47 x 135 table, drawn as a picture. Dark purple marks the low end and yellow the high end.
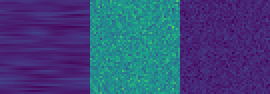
It is made of 1 by 3 panels. Panel 1,1: very low, streaked across, faint in contrast. Panel 1,2: middling, fine-grained. Panel 1,3: very low, fine-grained, faint in contrast.
